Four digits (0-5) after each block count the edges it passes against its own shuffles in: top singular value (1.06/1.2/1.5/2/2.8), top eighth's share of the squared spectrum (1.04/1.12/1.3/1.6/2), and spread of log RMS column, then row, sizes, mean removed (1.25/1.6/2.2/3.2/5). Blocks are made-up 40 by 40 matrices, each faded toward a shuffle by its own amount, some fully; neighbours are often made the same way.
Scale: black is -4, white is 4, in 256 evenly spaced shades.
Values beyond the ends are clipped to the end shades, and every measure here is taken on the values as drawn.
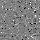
2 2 1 0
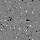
2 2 0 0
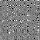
4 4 2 2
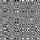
4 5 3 3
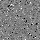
0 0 0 0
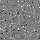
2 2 0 1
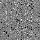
1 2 2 0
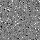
0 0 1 0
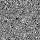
0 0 0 0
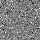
0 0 0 0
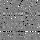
4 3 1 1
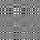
5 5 3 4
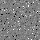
1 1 0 0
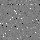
2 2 0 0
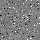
0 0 0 0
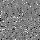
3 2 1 1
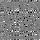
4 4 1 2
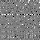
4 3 0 2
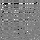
4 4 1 2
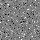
1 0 0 0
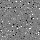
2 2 0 0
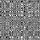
4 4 3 2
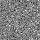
0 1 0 0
